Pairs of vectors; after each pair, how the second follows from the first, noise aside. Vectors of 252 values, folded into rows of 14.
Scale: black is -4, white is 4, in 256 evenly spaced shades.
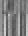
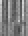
reversed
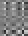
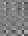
shrunk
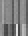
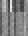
reversed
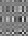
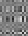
negated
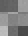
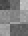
reversed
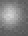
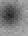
negated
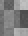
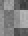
negated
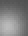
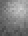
reversed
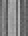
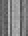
reversed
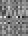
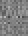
shrunk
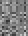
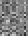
negated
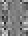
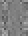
shrunk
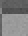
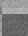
negated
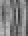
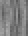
shrunk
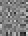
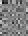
reversed
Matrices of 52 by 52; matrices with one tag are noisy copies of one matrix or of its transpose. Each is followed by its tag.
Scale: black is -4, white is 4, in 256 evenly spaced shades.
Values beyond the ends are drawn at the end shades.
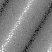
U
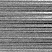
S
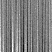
S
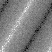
U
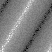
U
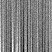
S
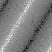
U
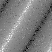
U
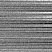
S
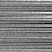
S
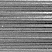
S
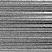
S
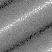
U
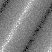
U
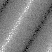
U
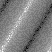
U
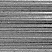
S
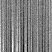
S
